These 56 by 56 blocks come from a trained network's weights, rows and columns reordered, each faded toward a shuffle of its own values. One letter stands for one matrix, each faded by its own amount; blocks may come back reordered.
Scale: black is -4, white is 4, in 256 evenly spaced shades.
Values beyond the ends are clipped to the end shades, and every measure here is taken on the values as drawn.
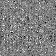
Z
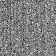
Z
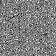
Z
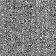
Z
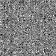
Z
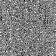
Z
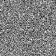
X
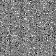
Z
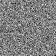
X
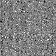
Z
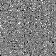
Z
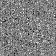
Z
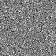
X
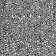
Z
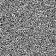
X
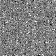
Z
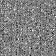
Z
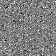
Z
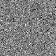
X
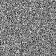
X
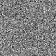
X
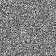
X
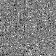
Z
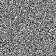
X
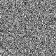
X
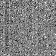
Z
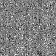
Z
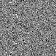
X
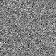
X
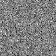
X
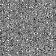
Z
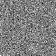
X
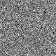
X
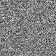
X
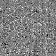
Z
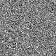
X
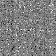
Z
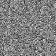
X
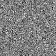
X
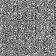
Z
